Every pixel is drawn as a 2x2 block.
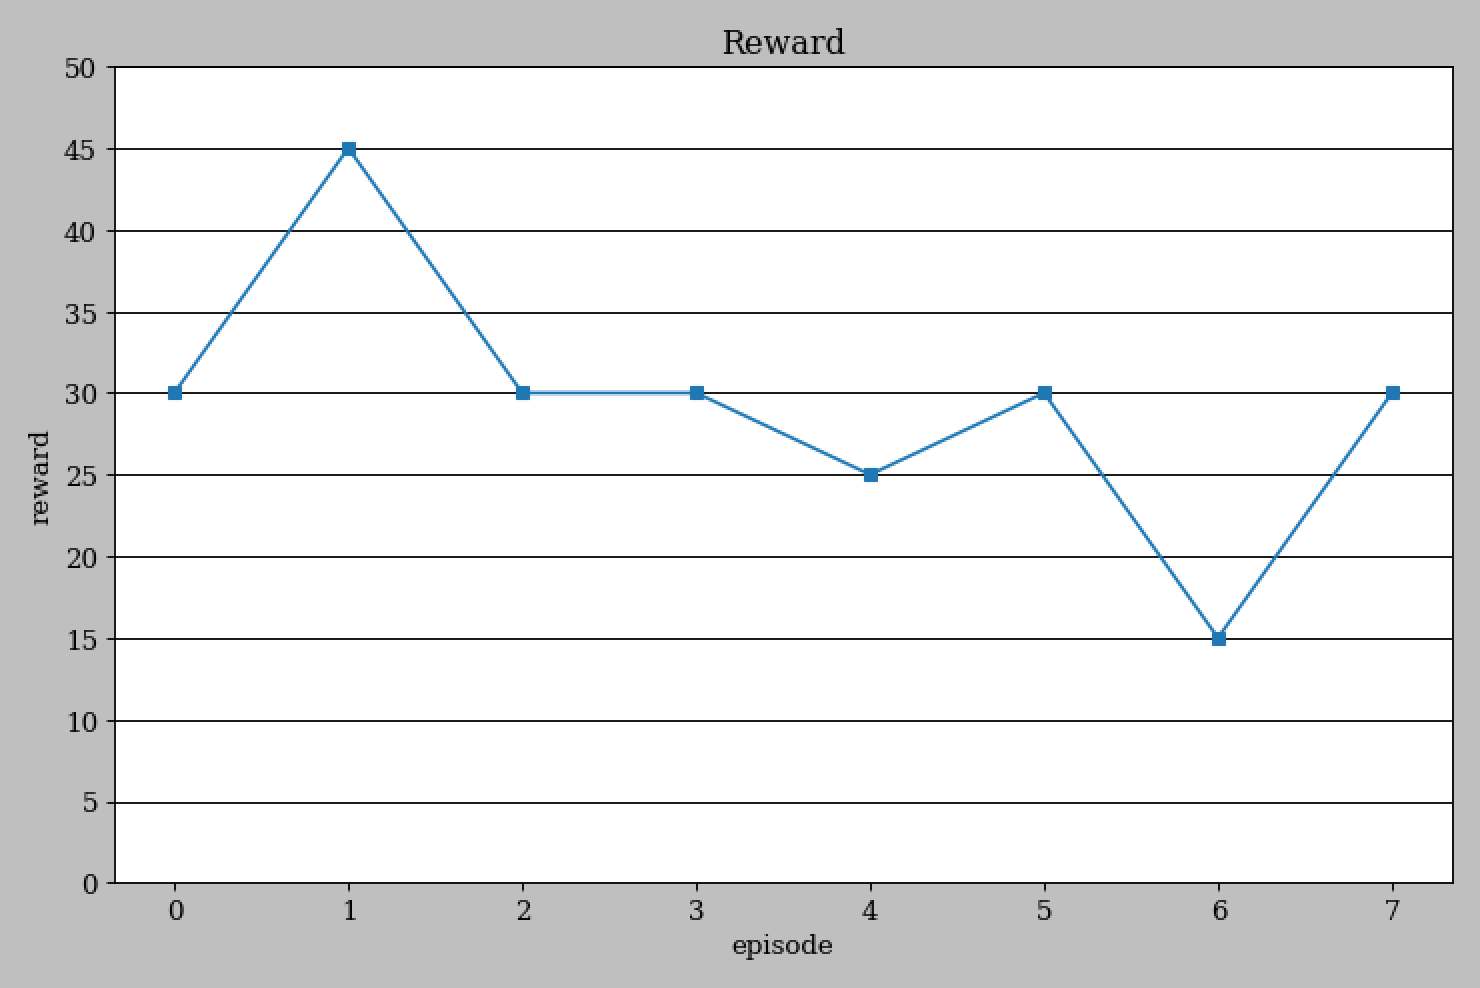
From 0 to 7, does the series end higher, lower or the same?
the same
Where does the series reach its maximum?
1
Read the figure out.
Title: Reward
x-axis: episode, ticks 0 1 2 3 4 5 6 7
y-axis: reward, ticks 0 5 10 15 20 25 30 35 40 45 50
Values:
30 45 30 30 25 30 15 30
